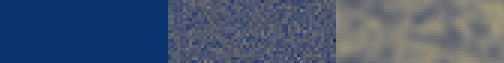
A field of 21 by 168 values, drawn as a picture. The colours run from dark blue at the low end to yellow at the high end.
The table splits into one row of 3 panels. Panel 1,1: very low, flat. Panel 1,2: low, fine-grained. Panel 1,3: middling, blotchy.
